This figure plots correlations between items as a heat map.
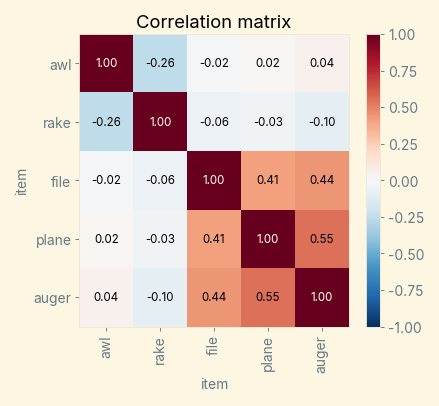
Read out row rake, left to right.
-0.26 1.00 -0.06 -0.03 -0.10
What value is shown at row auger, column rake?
-0.10
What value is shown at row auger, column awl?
0.04
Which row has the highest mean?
plane
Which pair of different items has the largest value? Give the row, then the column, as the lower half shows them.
auger, plane
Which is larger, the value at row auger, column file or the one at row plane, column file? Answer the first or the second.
the first
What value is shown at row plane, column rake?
-0.03
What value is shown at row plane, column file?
0.41
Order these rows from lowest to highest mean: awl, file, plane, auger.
awl, file, auger, plane
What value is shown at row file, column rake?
-0.06
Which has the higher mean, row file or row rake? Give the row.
file
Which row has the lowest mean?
rake
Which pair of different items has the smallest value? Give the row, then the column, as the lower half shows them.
rake, awl
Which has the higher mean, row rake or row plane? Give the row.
plane
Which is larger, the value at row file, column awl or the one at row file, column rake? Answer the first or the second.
the first
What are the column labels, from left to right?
awl, rake, file, plane, auger
